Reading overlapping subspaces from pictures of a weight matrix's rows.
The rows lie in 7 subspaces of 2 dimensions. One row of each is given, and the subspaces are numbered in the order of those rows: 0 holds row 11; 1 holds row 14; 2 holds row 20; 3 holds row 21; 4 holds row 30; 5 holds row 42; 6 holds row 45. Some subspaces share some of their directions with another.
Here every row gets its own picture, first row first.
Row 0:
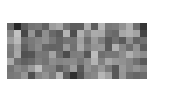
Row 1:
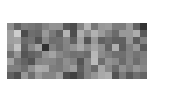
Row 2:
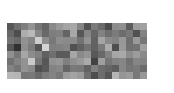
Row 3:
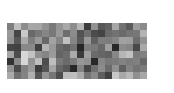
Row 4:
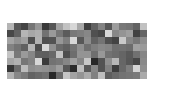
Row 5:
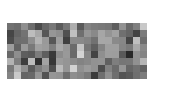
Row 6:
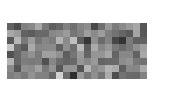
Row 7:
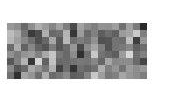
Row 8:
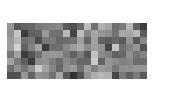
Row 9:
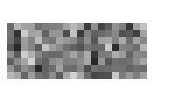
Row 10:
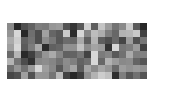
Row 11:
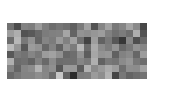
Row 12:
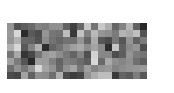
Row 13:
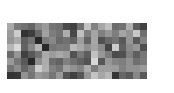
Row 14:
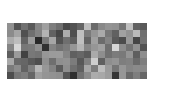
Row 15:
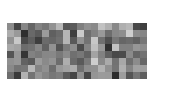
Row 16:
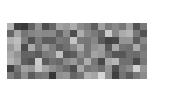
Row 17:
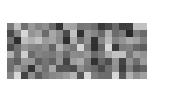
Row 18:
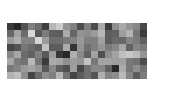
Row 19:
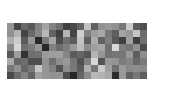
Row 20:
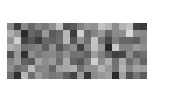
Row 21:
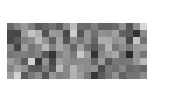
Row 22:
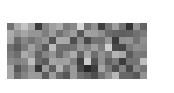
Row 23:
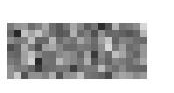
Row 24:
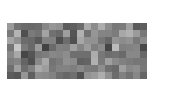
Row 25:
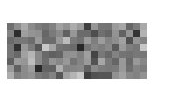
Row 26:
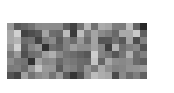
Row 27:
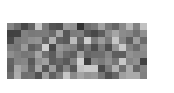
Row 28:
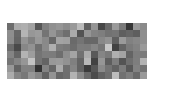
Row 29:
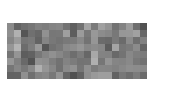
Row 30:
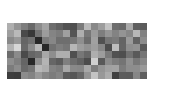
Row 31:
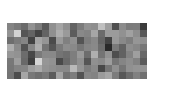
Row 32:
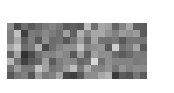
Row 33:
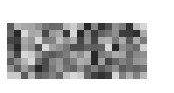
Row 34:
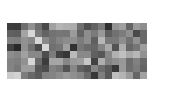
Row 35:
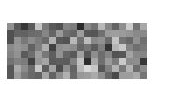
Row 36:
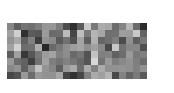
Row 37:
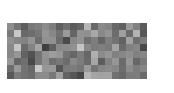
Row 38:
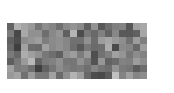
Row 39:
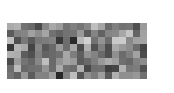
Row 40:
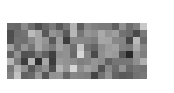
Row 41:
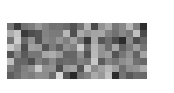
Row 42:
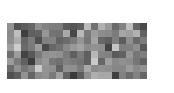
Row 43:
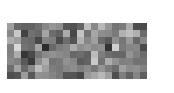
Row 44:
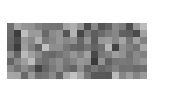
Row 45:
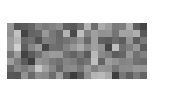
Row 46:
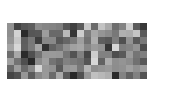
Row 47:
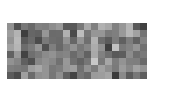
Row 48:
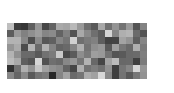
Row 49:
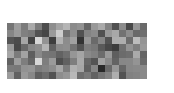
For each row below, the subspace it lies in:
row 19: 1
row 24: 0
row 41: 0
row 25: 2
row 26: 3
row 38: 6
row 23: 1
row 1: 5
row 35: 5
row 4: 6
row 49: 1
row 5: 3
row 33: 0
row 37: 2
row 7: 3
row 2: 4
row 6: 0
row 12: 1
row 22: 5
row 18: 4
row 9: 5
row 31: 1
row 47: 2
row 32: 3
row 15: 2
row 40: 3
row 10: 4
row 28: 5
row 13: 4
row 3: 3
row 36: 6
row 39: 0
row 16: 6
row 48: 6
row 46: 5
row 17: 2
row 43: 0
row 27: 5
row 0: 4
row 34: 4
